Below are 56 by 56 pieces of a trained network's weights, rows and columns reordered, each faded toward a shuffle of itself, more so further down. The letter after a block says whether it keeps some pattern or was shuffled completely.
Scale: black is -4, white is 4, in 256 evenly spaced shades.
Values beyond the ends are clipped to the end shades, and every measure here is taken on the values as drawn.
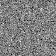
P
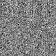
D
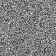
P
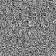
D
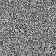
D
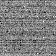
D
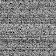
D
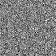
D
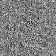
D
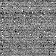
D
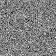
P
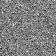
P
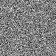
P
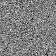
P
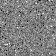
P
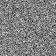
P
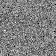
P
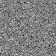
P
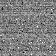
D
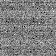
D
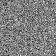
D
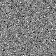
P
